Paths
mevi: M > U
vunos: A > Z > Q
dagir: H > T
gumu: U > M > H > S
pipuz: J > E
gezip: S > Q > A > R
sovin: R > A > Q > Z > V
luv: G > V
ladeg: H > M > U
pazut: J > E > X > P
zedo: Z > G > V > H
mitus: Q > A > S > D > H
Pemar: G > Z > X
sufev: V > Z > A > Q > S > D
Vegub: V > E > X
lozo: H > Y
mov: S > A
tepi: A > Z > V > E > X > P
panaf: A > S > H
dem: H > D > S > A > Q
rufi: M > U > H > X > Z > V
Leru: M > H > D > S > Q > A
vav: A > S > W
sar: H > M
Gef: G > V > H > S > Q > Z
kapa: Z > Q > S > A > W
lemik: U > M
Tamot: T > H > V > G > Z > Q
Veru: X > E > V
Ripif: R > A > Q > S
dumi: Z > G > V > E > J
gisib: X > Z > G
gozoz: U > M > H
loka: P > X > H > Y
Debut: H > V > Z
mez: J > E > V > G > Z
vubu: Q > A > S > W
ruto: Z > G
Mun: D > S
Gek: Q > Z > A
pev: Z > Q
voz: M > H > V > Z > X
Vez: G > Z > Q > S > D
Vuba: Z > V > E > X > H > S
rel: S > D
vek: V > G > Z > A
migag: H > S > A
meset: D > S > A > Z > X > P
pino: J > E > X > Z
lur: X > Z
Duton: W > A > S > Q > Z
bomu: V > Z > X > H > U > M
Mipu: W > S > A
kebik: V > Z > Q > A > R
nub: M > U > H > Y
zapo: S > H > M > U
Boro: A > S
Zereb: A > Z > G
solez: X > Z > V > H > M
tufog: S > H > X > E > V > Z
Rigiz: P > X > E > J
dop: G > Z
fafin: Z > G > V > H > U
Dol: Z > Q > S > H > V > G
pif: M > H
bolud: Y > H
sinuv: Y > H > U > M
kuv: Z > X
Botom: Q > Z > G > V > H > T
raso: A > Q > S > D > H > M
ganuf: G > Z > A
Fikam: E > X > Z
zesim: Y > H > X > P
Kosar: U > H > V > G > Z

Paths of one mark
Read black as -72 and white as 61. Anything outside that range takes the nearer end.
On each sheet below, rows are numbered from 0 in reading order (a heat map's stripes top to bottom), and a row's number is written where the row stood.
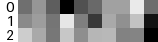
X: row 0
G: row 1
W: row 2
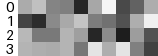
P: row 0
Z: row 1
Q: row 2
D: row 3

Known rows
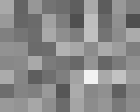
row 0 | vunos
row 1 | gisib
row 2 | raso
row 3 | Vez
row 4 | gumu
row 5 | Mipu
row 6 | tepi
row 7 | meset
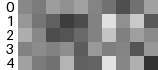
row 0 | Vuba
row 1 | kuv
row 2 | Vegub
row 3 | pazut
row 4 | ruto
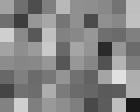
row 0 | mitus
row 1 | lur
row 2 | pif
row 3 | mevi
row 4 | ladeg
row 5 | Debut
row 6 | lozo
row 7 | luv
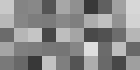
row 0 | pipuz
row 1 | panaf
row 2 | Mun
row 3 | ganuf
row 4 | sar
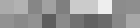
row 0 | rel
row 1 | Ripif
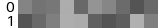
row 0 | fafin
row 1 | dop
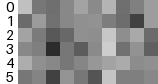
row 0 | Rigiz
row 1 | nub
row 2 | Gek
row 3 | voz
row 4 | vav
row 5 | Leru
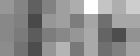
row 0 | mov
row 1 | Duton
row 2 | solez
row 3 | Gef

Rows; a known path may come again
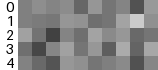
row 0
pazut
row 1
Dol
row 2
dumi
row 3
Fikam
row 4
Botom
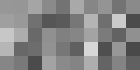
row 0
meset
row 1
Pemar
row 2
gozoz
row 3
pev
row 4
rufi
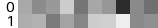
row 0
mevi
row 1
rel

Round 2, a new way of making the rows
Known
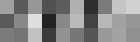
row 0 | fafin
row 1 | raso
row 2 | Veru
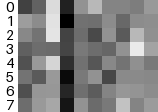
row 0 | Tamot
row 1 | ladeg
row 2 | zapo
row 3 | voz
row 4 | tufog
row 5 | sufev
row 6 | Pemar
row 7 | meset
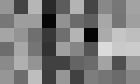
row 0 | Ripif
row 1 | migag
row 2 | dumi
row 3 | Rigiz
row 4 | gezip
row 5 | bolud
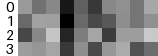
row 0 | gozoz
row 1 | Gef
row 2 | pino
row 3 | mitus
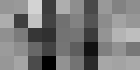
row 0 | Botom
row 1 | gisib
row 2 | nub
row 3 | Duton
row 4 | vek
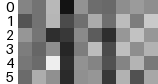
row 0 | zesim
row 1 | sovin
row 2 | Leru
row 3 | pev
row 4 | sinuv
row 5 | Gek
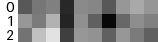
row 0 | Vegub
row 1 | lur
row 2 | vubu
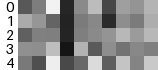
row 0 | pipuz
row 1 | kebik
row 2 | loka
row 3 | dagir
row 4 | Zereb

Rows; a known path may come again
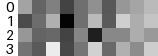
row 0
zedo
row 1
pazut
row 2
pif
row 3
Zereb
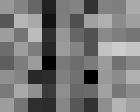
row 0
kebik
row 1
luv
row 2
Mun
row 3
Rigiz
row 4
Vez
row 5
Mipu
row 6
mov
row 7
Leru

